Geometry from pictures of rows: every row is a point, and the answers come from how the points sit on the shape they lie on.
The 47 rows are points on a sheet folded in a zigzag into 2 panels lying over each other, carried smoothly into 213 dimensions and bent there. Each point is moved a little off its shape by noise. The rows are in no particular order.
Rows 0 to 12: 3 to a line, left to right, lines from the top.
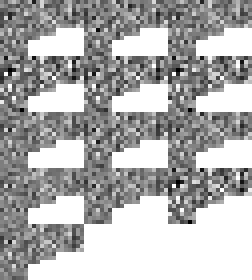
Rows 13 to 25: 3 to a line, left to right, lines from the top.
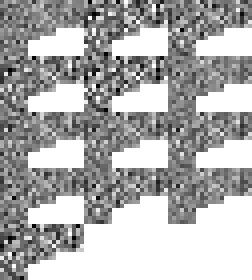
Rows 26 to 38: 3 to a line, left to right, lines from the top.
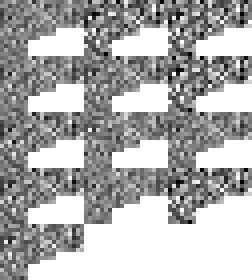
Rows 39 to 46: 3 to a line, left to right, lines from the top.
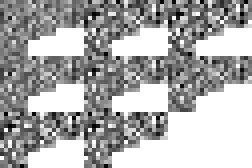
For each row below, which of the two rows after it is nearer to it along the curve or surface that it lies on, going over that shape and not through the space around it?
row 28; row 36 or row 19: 36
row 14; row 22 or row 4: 4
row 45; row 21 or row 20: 21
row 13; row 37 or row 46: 37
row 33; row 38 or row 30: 38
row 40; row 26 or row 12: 26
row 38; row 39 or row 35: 39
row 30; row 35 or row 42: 35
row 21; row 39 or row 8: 39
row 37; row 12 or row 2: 2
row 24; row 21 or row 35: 21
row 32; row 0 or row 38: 0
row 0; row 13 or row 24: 13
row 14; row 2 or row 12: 12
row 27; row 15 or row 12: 15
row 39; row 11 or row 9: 9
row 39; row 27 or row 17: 17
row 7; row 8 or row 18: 18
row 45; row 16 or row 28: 28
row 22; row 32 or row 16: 32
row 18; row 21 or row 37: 21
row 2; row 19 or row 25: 19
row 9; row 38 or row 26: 38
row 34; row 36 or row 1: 1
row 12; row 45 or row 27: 45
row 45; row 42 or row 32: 42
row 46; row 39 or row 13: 39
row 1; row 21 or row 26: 26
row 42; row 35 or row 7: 7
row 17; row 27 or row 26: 27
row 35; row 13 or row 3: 13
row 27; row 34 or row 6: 34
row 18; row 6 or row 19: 6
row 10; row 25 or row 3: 3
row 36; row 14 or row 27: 14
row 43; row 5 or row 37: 5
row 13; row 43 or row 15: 15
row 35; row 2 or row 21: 2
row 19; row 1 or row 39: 1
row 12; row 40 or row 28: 28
